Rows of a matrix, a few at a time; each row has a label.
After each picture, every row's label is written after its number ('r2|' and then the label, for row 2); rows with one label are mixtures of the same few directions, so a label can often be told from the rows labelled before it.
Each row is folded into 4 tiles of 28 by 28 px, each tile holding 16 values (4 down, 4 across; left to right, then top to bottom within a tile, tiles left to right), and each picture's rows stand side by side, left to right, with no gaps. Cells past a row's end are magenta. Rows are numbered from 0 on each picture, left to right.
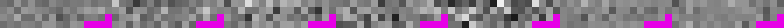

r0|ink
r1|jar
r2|jar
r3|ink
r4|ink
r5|jar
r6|jar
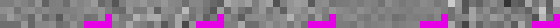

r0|ink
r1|jar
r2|ink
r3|ink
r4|jar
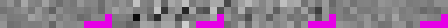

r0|jar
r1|jar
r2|jar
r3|ink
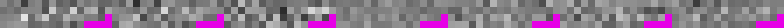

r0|jar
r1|jar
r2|ink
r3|ink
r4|ink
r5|ink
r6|jar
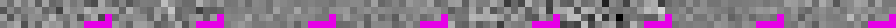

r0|ink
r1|ink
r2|jar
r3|ink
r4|jar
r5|ink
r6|ink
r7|ink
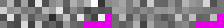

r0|ink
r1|ink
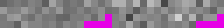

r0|ink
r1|ink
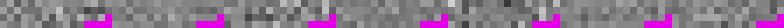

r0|ink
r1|ink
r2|jar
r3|ink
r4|jar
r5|jar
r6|jar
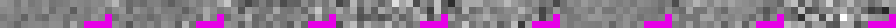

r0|jar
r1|jar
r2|jar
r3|jar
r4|jar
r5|jar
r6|jar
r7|ink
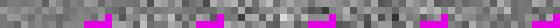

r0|ink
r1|ink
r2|ink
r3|ink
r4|ink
